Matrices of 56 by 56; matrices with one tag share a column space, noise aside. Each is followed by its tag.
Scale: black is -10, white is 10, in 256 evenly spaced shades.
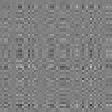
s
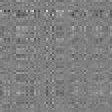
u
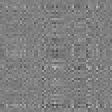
s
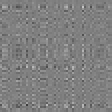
s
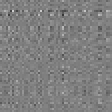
u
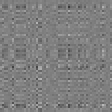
s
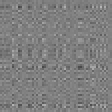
s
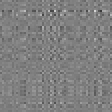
u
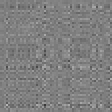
s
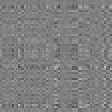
s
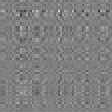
u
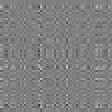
s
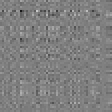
u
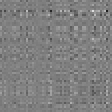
u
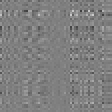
u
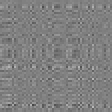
s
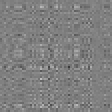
s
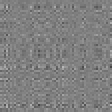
s
